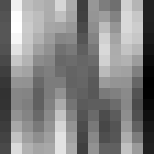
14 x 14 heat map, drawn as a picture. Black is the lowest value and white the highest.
Ninth with the highest average: top left. Grain: streaks running down. Calmest part: centre. Average level on the scale: 50%. Histogram: bell-shaped.
